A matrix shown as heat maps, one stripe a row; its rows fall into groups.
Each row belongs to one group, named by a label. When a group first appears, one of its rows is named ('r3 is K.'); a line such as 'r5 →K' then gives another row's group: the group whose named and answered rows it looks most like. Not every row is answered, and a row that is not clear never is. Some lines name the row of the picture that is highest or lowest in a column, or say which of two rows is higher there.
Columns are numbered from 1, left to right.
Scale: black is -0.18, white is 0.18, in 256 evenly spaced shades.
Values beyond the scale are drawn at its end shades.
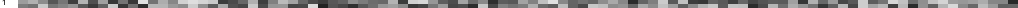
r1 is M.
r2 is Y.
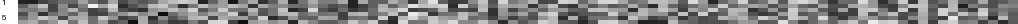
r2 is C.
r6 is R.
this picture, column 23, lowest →6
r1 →Y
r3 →Y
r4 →M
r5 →C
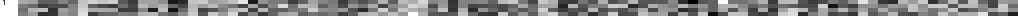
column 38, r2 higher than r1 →Yes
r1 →C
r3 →C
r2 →M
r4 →M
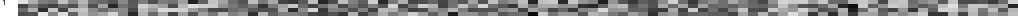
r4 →C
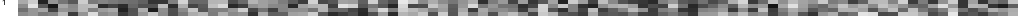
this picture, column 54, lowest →3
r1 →R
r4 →C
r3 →C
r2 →R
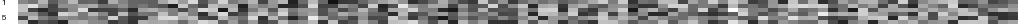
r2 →R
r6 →M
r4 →R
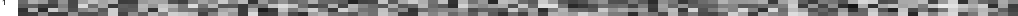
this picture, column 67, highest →2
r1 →C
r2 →M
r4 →Y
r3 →Y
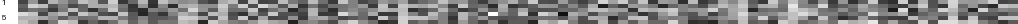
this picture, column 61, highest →1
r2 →C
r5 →C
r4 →R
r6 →R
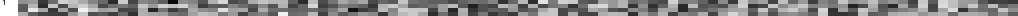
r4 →M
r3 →C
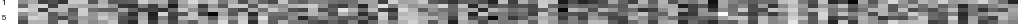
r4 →C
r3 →R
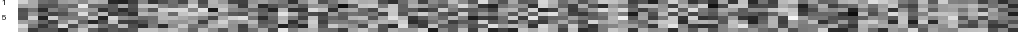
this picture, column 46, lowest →5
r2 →M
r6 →Y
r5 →Y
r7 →R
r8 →M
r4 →M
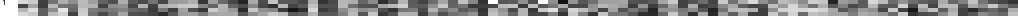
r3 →R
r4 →R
